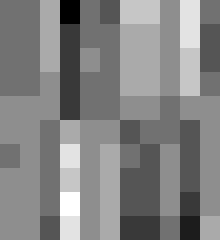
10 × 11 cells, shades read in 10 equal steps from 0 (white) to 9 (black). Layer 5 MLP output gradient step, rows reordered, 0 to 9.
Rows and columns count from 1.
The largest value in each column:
5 5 6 9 5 6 7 7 5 8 6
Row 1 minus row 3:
0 0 0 2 1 1 -1 -1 0 -1 -1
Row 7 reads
5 4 5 1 4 3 5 6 4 6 4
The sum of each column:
45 44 43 44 44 42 45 45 43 43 45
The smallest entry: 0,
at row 9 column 4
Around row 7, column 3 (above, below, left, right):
5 5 4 1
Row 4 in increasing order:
2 3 3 4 4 5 5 5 5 5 7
